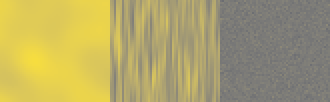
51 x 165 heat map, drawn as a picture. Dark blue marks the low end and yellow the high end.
It is made of 1 by 3 panels. Panel 1,1: very high, smooth, faint in contrast. Panel 1,2: high, streaked downward. Panel 1,3: middling, fine-grained, faint in contrast.
